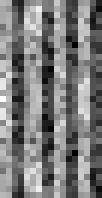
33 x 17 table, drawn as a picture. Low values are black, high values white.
It is mirror symmetric from top to bottom. Stripes running up and down repeat 4 times from left to right. The grain runs up and down.
